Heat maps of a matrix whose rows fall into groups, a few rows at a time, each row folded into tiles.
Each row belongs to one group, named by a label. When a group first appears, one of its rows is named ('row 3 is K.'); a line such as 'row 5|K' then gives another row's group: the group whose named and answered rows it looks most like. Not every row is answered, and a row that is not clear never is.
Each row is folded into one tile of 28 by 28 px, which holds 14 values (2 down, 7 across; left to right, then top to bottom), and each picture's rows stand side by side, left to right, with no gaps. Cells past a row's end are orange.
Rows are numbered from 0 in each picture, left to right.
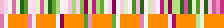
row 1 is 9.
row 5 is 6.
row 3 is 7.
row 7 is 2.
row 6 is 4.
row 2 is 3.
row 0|9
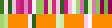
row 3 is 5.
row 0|2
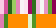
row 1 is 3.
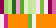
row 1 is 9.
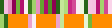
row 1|5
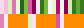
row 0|9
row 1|7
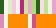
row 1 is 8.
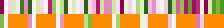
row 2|8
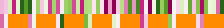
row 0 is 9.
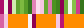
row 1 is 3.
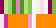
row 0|4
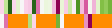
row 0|8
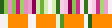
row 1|7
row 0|5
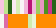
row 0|8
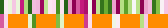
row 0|6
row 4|7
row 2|2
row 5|7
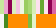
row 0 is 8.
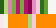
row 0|5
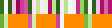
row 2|6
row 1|6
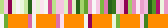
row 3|3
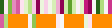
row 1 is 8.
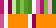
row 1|3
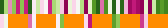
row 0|5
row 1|6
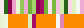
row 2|8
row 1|3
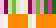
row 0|7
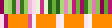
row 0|4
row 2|5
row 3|5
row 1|9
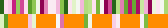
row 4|5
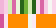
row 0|9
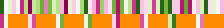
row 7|8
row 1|4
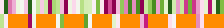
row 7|9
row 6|5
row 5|4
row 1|6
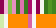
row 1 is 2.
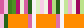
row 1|6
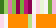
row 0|5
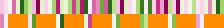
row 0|9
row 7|9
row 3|3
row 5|2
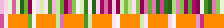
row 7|4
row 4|7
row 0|9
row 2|3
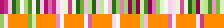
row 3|8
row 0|7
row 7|4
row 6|9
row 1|2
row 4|5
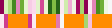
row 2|6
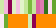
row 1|3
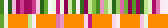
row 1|7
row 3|4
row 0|2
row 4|5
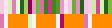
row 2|3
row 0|9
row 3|9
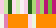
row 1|5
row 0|8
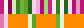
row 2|2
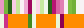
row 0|8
